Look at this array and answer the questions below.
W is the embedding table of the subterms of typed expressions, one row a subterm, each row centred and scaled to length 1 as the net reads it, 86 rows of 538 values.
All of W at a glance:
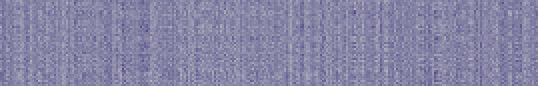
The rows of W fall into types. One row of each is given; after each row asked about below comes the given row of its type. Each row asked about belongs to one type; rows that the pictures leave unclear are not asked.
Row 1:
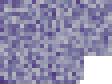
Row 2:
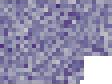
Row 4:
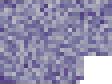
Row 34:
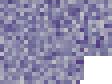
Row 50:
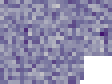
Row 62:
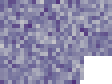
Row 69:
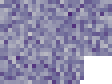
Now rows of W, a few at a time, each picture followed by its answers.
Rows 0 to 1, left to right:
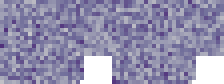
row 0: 50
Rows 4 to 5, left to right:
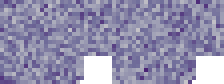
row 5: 2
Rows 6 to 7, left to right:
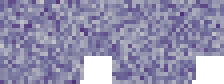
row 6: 62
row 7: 69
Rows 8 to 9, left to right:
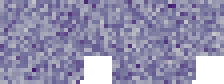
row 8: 2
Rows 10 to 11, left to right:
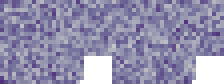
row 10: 1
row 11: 62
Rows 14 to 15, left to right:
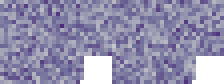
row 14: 62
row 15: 62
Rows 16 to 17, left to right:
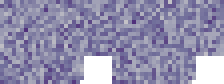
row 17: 1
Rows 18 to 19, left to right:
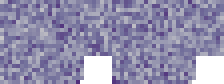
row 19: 1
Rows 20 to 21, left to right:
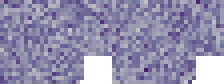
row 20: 50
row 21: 2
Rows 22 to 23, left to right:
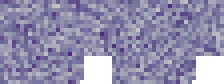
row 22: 50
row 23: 2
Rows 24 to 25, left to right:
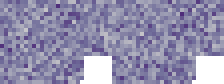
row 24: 2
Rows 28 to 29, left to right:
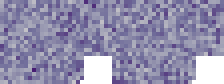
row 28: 2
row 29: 1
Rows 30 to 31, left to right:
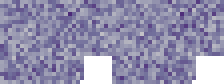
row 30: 69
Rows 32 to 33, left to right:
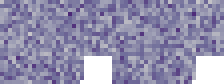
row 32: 69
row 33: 62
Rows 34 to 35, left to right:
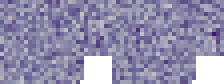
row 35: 50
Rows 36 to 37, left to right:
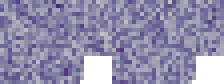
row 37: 1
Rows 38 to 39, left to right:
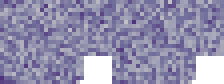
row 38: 4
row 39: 1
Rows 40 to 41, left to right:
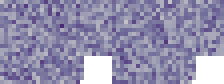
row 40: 62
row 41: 1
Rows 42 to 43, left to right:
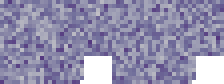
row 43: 4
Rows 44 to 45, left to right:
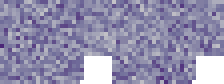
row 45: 69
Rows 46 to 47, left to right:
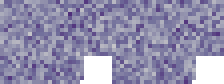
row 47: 62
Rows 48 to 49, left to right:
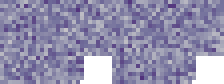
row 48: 34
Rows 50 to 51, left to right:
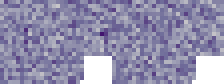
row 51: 34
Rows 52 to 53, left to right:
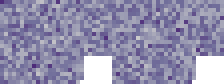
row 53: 62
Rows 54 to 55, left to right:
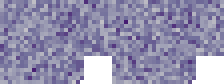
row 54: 2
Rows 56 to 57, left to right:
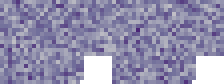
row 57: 50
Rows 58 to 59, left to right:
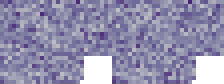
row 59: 2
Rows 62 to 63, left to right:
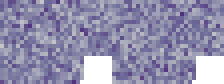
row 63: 69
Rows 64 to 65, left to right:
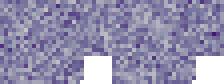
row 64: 2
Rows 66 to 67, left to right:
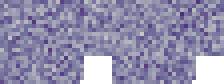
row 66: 50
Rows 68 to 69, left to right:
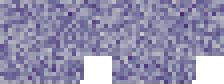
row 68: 69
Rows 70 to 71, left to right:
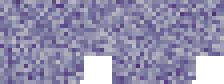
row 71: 4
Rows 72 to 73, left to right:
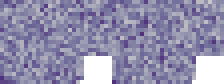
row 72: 4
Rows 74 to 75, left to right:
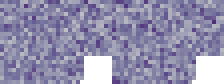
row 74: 34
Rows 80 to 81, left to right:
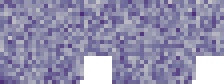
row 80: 4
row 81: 62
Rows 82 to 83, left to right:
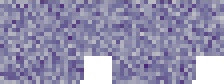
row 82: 69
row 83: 69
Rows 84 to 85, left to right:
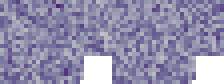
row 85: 4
